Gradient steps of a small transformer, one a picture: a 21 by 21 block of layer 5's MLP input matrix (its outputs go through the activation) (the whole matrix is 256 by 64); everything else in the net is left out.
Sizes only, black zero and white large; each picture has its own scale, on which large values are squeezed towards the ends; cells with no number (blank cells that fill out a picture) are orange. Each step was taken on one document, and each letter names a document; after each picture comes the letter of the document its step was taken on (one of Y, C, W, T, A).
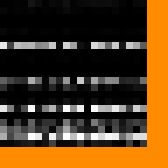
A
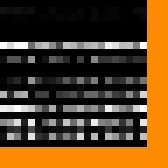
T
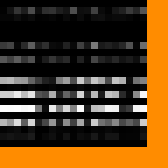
T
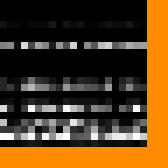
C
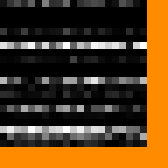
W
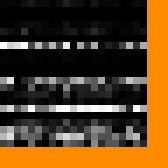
A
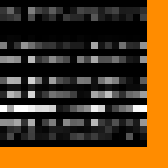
T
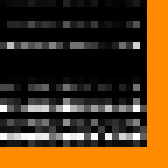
C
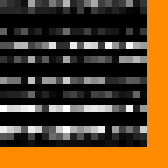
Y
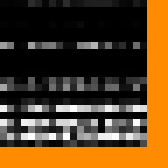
C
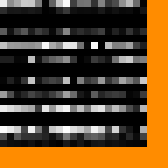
Y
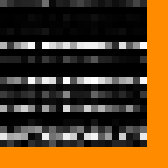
W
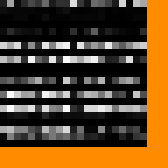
Y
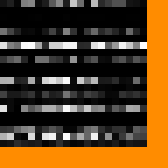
W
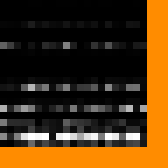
C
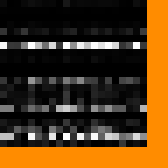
A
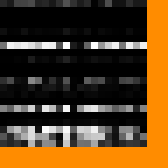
W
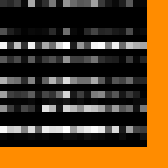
Y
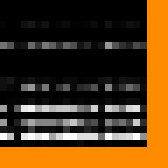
C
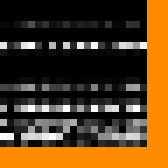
C
